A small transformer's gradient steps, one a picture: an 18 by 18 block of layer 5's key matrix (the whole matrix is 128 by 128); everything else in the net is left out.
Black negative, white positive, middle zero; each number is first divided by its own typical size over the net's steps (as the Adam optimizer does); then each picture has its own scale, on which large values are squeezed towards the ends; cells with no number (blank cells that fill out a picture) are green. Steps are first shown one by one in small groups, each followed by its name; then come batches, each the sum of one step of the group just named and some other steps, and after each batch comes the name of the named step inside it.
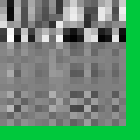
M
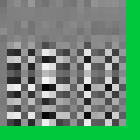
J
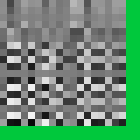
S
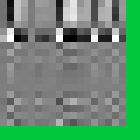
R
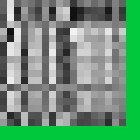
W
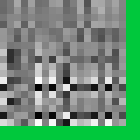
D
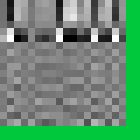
R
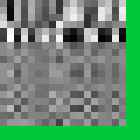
M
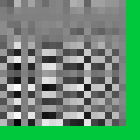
J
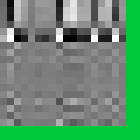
R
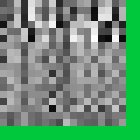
W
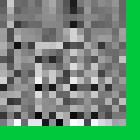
D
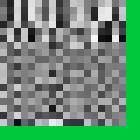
D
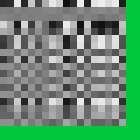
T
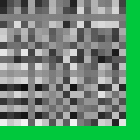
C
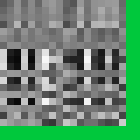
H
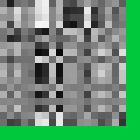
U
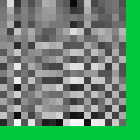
T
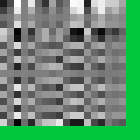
T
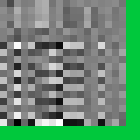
U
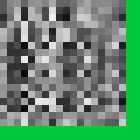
H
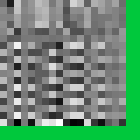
U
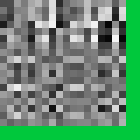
T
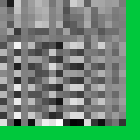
U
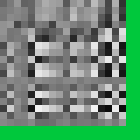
T
